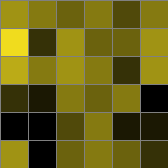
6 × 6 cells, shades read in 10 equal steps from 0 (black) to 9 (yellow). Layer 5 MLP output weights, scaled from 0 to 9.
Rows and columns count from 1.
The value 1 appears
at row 4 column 2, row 5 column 5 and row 5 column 6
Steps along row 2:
down up down same up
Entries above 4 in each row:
4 3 5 2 1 2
